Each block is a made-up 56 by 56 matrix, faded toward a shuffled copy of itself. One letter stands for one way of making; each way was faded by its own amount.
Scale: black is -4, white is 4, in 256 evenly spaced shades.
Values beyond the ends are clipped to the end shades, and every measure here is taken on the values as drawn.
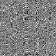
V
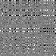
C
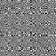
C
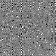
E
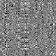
V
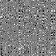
E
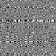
C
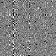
V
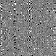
E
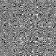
V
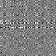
C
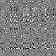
C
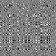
C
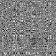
V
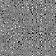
E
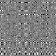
C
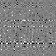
C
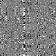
E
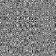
V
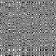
C
